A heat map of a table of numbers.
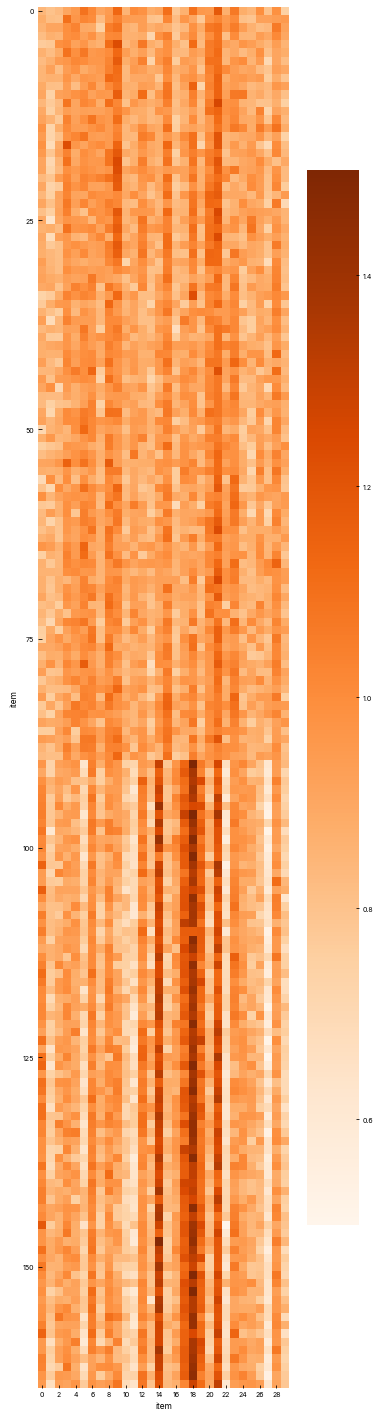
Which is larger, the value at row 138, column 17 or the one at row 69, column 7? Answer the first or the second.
the first
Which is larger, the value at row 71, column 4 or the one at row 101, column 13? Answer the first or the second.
the first
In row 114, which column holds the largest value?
18
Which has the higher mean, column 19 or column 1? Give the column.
19
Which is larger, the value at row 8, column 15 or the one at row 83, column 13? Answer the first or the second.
the first
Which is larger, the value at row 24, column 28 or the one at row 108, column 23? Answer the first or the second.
the second
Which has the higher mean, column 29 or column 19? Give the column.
19
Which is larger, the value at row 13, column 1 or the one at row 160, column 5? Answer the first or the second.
the first
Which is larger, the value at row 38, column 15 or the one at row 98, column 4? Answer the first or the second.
the first
